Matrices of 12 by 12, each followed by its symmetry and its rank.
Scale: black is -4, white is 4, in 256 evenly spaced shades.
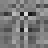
neither, rank two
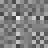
symmetric, rank two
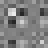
symmetric, rank two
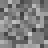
antisymmetric, full rank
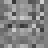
neither, rank two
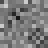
symmetric, full rank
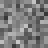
neither, full rank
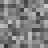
antisymmetric, full rank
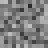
neither, full rank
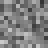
antisymmetric, full rank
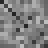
symmetric, full rank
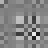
symmetric, rank two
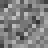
symmetric, full rank
